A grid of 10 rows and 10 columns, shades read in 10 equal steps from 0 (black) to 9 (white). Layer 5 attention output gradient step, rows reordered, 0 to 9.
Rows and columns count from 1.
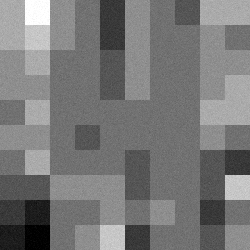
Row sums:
50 46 45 45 46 42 38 42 35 35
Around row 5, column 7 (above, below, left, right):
4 4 4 4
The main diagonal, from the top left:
6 7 4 4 4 4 4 4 2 5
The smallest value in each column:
1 0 4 3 2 2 4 3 2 2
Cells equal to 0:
1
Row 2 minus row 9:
4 6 1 0 -3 1 -1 0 3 0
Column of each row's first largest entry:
2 2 2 10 2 1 2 10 5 5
